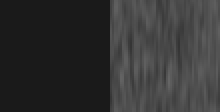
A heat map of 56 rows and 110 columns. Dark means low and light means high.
It is made of 1 by 2 panels. Panel 1,1: very low, flat. Panel 1,2: low, streaked downward, faint in contrast.
